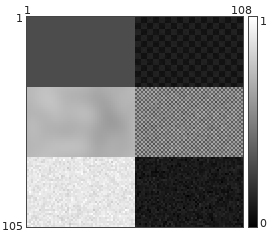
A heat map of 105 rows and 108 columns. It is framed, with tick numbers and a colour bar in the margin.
It is made of 3 by 2 panels. Panel 1,1: low, flat. Panel 1,2: very low, checkered, faint in contrast. Panel 2,1: high, smooth, faint in contrast. Panel 2,2: middling, checkered, strong in contrast. Panel 3,1: very high, fine-grained, faint in contrast. Panel 3,2: very low, fine-grained, faint in contrast.
